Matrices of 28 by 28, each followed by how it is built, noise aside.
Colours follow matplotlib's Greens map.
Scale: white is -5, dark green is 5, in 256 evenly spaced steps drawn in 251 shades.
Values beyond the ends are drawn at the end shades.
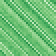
Toeplitz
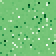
sparse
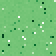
sparse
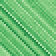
Toeplitz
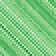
Toeplitz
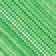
Toeplitz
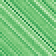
Toeplitz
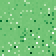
sparse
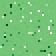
sparse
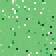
sparse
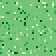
sparse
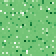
sparse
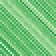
Toeplitz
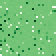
sparse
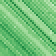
Toeplitz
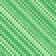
Toeplitz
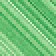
Toeplitz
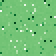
sparse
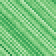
Toeplitz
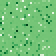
sparse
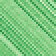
Toeplitz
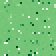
sparse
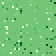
sparse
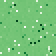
sparse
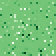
sparse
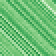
Toeplitz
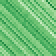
Toeplitz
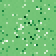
sparse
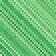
Toeplitz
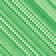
Toeplitz
